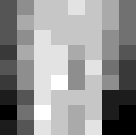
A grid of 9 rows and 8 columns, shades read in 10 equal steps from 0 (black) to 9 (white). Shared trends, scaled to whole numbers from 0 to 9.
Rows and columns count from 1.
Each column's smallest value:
0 3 7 7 5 7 0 0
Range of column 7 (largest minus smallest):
6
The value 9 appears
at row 6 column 4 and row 8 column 3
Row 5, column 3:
8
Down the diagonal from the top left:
3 6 8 8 5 7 1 0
